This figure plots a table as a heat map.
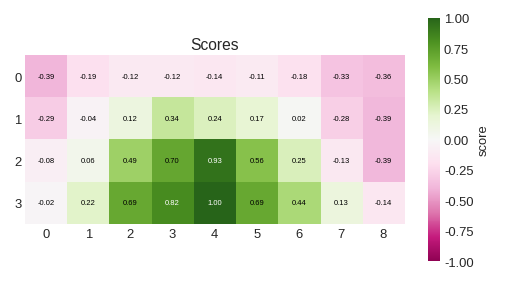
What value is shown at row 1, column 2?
0.12
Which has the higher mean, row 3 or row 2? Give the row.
3
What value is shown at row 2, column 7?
-0.13
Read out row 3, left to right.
-0.02 0.22 0.69 0.82 1.00 0.69 0.44 0.13 -0.14
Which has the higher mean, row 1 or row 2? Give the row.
2
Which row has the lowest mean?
0
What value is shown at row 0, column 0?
-0.39
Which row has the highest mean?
3
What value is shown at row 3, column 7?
0.13
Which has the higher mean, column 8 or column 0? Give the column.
0
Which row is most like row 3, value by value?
2
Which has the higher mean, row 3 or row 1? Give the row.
3
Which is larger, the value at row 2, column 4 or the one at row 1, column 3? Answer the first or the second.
the first
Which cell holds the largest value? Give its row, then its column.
3, 4
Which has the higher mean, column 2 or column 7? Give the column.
2
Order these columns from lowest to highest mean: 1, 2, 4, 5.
1, 2, 5, 4
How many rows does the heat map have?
4
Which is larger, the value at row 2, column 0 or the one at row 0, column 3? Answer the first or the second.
the first
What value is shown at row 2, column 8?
-0.39
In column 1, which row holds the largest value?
3
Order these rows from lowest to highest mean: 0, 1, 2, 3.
0, 1, 2, 3
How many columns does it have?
9
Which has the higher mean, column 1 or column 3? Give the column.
3
